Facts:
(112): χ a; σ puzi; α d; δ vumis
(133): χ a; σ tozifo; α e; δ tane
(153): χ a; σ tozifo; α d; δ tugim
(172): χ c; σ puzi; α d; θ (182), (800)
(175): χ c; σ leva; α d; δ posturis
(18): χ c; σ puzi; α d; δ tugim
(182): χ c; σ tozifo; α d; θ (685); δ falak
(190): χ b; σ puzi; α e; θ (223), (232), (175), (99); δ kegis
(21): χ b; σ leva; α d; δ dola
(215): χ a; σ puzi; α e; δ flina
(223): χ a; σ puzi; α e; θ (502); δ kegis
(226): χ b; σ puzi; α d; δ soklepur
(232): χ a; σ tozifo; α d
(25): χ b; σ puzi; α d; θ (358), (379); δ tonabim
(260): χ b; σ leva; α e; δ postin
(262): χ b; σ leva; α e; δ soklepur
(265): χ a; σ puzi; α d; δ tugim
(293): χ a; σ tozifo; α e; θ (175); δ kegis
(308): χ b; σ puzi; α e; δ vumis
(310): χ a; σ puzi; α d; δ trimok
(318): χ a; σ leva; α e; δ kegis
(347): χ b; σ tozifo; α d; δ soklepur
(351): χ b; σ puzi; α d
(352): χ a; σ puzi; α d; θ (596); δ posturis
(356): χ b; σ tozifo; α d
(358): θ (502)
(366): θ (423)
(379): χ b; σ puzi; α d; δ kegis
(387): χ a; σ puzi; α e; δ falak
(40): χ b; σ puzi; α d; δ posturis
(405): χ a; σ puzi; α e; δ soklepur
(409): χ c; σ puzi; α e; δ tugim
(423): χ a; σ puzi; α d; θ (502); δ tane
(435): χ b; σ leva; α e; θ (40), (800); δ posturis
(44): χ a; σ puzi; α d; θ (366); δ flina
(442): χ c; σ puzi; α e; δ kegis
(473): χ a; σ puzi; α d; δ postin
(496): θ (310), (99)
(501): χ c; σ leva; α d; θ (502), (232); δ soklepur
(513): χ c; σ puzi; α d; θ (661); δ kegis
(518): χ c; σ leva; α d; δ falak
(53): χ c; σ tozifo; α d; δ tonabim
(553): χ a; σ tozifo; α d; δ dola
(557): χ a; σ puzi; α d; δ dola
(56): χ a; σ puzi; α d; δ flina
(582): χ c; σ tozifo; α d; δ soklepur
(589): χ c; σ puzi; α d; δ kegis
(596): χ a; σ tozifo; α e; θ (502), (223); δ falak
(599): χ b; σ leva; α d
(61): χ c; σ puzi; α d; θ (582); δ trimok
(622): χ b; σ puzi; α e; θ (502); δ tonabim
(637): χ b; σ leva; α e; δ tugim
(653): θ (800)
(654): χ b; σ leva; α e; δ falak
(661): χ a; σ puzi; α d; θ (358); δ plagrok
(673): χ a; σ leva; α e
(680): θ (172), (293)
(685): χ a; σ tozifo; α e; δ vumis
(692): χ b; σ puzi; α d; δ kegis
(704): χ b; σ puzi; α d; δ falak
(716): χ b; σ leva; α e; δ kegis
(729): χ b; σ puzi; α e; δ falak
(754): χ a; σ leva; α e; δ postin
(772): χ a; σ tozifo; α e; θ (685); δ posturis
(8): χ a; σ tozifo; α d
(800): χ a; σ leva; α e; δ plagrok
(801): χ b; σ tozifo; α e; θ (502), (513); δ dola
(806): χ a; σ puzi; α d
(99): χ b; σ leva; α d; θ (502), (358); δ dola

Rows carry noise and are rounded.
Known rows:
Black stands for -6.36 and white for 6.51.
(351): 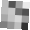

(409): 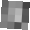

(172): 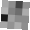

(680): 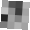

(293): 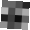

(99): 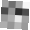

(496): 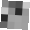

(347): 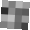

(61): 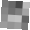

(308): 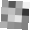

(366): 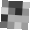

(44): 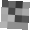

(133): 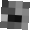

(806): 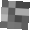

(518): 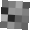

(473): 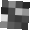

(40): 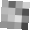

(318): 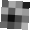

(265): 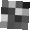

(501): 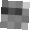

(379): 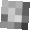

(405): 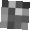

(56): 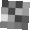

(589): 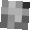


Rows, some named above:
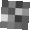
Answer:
(310)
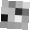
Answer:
(622)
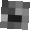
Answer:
(133)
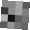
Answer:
(518)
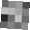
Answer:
(442)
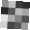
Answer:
(661)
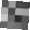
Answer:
(806)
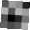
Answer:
(318)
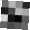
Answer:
(153)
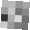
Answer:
(25)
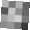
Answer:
(704)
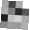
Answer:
(801)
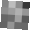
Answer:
(589)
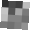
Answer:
(215)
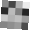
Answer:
(260)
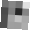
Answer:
(358)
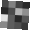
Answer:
(473)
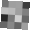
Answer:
(442)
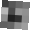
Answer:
(673)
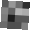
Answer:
(387)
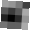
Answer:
(772)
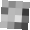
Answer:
(226)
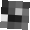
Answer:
(754)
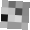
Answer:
(190)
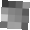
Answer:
(175)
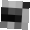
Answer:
(182)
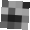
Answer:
(318)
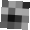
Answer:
(318)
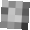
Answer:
(704)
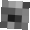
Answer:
(53)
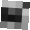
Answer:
(182)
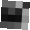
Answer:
(596)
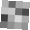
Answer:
(716)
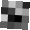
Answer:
(153)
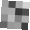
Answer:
(356)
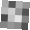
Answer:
(729)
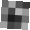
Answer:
(800)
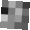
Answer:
(18)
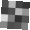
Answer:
(112)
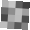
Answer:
(513)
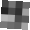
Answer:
(423)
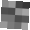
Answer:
(352)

